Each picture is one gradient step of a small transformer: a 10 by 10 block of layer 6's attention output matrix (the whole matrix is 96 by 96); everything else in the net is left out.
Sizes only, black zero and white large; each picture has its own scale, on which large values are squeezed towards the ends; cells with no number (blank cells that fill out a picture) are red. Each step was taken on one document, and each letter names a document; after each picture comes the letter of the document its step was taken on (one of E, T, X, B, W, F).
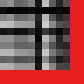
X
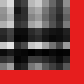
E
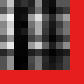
E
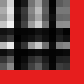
E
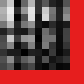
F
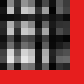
F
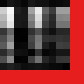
E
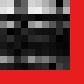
E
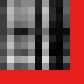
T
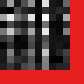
X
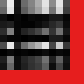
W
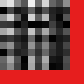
X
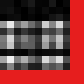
W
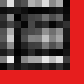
W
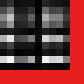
W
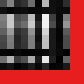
T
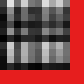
W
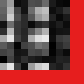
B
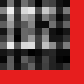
F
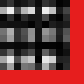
F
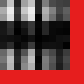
F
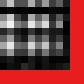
E
